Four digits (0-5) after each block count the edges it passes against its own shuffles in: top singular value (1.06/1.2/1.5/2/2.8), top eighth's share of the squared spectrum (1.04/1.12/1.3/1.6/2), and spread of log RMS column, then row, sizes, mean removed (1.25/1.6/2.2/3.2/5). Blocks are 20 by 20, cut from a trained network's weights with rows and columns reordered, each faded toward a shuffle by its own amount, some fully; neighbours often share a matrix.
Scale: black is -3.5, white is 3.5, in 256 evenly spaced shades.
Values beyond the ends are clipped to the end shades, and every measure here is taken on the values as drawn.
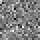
1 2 0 0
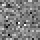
0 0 0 0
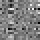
3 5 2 2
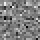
3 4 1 1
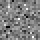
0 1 0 0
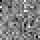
2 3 1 0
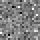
0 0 0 0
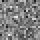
1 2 0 0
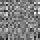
3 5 2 1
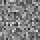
1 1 0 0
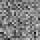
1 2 0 0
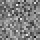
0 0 0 0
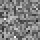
0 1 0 0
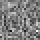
2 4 0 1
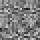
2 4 0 1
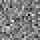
2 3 0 1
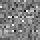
2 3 0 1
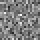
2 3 0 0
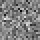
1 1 0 0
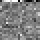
3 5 0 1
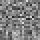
3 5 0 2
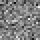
0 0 0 0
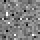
1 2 0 0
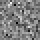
0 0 0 0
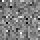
1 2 0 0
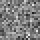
0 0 0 0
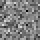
1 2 1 0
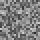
0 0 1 0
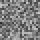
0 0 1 0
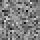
0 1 1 0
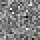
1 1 0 0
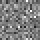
3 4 1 1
